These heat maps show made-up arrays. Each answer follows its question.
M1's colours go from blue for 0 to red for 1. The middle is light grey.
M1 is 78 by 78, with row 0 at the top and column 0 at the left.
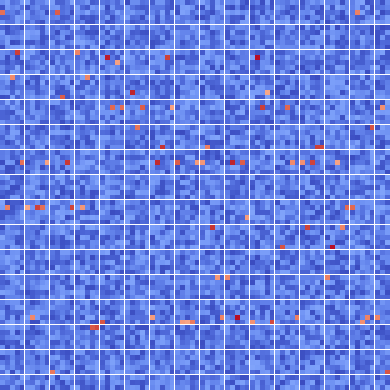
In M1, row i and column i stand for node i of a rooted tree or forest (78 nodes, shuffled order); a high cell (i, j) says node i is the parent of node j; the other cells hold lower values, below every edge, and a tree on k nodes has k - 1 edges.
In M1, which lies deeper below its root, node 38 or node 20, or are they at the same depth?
the same depth
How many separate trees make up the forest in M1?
3
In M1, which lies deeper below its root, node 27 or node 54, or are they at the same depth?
node 54
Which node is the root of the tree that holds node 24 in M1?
25
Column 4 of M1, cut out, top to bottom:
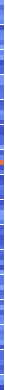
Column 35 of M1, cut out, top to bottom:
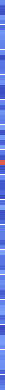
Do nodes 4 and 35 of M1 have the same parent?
yes
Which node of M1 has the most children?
32
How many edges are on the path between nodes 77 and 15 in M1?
3
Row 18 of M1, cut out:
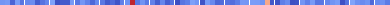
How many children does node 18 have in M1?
2
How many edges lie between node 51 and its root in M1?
6
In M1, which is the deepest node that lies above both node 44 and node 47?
63
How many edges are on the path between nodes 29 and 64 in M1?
1
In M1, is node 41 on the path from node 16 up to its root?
yes
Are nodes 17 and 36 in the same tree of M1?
no
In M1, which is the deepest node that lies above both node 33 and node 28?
11
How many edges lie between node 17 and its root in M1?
4
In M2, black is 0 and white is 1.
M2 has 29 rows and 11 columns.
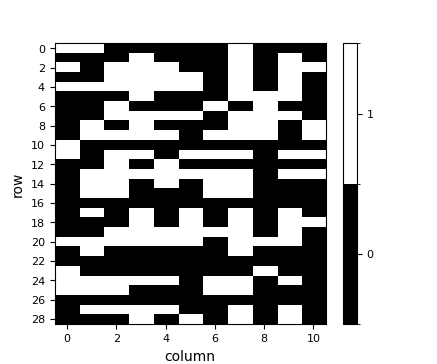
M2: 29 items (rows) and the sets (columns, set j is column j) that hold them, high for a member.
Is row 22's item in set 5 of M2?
no
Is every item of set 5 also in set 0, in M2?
no
